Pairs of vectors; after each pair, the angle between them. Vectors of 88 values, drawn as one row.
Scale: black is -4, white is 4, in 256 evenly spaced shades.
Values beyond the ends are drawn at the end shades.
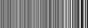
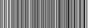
partly opposed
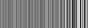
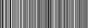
orthogonal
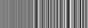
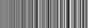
nearly parallel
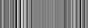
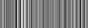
nearly parallel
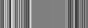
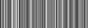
partly aligned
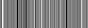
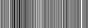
partly aligned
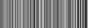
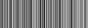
orthogonal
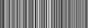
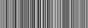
partly opposed
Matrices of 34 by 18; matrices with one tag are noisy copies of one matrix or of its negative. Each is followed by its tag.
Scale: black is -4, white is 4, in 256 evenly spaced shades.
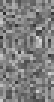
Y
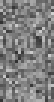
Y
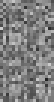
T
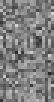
Y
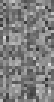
T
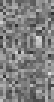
Y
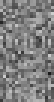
Y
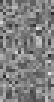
Y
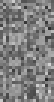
T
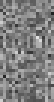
Y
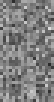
T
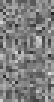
Y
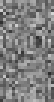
Y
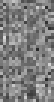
T
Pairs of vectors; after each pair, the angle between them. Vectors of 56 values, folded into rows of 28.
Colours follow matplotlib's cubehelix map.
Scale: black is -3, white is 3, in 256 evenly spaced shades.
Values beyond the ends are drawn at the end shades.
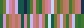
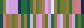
nearly parallel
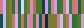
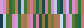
nearly parallel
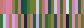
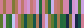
partly aligned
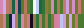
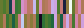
orthogonal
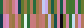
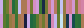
nearly opposite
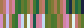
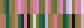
nearly opposite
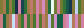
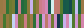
nearly parallel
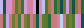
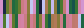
partly aligned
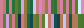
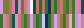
partly opposed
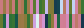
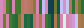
partly aligned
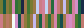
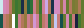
partly aligned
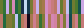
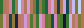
partly opposed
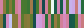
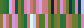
partly opposed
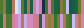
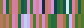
partly aligned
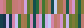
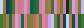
partly aligned
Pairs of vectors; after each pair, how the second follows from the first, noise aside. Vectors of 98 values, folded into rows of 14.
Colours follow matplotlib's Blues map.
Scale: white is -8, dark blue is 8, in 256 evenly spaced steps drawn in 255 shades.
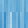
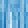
scaled up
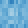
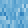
shuffled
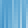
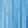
negated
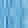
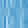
negated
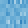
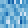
scaled up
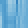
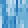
scaled up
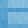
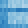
scaled up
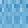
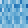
scaled up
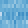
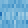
negated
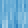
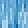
scaled up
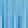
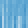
negated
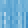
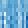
scaled up
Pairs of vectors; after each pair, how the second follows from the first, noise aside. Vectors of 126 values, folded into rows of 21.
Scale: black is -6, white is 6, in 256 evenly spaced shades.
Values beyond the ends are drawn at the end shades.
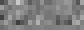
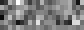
scaled up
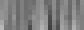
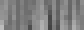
copied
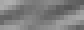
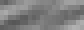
reversed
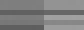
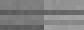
copied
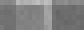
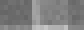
reversed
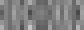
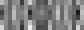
scaled up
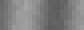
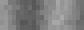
reversed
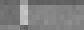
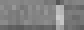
reversed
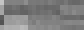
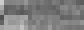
copied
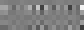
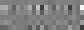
copied
